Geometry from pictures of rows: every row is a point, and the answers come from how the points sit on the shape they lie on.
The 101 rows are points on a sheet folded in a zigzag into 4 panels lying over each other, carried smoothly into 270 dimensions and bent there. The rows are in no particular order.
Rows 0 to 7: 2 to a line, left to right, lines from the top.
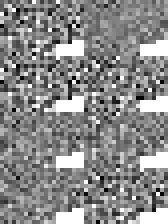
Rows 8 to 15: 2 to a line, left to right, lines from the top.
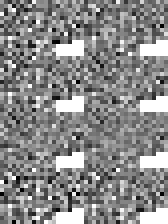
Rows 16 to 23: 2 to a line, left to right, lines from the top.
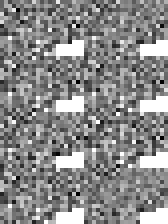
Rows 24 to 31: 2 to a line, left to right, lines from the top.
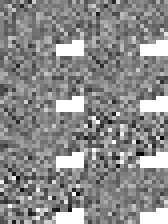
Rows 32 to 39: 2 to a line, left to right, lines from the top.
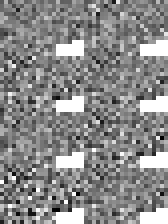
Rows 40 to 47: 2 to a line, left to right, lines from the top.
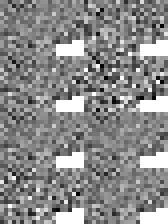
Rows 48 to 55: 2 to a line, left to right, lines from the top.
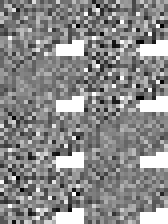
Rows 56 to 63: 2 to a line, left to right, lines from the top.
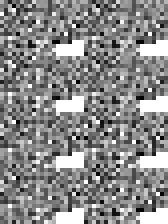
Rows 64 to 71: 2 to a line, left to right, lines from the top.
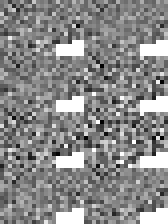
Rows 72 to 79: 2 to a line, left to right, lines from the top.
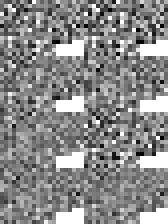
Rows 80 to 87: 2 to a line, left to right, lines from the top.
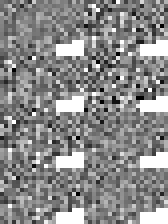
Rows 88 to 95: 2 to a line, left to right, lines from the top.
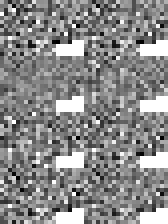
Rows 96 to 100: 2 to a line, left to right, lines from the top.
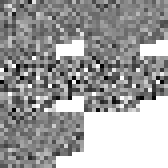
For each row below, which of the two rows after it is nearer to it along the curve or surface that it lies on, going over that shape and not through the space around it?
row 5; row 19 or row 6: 6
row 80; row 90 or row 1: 90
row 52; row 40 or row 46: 40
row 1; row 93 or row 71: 71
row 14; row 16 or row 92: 92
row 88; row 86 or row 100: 100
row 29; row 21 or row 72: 72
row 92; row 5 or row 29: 29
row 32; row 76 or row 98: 76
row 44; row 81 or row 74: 74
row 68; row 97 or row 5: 97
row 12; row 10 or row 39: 39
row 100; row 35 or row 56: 35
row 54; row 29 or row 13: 13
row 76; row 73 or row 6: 6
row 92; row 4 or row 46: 4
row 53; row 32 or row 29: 32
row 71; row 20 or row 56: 56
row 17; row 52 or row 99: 99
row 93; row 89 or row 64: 64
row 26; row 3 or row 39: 39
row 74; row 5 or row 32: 32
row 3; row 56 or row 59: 56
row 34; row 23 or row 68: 68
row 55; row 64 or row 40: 64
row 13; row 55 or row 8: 55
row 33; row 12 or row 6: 6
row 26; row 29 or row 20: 20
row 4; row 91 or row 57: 91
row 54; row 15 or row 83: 83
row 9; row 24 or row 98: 98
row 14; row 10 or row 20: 10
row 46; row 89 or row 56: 56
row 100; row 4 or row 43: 43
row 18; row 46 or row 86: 86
